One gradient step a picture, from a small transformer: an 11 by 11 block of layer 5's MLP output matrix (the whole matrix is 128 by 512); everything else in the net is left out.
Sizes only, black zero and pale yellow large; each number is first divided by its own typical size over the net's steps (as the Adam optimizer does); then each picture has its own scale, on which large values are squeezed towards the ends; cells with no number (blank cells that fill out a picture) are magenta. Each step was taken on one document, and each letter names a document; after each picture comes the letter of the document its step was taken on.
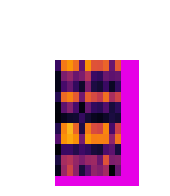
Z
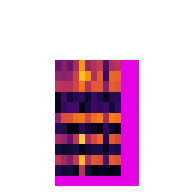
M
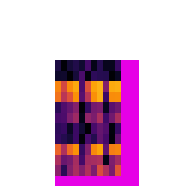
M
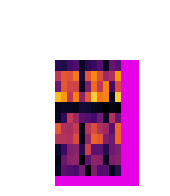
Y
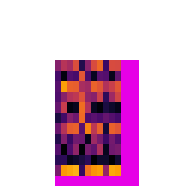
M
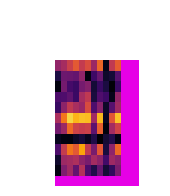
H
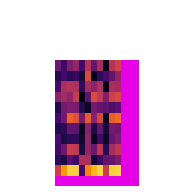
Y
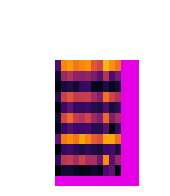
Z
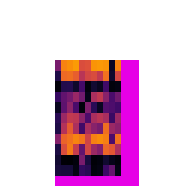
Z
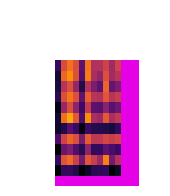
Z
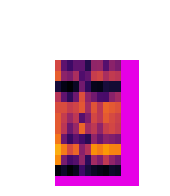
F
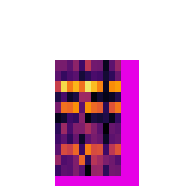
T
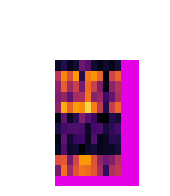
T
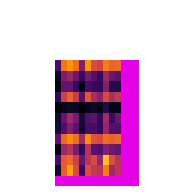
Z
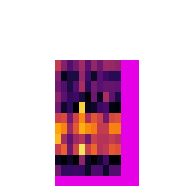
F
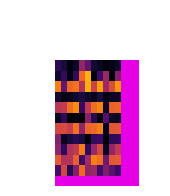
T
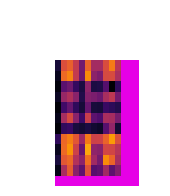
Z
